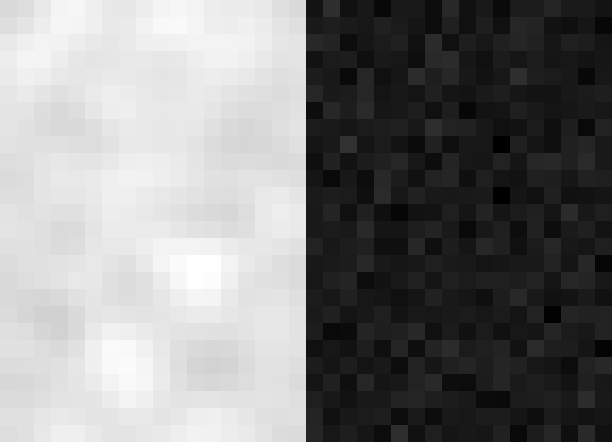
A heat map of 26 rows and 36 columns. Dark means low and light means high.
It is made of 1 by 2 panels. Panel 1,1: very high, blotchy, faint in contrast. Panel 1,2: very low, fine-grained, faint in contrast.
